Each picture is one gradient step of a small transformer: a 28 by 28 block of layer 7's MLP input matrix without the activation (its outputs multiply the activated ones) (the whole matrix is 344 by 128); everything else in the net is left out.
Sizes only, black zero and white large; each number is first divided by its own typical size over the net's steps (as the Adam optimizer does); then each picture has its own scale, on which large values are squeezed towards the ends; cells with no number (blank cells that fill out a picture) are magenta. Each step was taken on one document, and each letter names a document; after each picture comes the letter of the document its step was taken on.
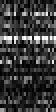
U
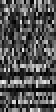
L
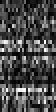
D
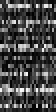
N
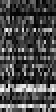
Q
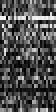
L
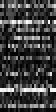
N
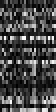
U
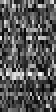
L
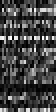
U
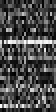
D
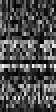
Q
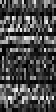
D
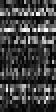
D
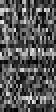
L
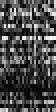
U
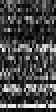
N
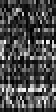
D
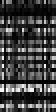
Q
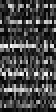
N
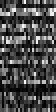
U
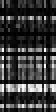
Q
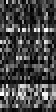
D
